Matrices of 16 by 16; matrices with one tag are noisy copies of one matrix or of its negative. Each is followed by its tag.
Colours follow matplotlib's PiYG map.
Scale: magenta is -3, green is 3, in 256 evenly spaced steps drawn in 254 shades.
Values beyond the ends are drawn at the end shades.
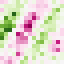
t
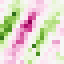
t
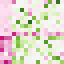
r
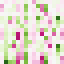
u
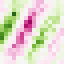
t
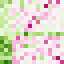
r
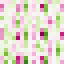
u
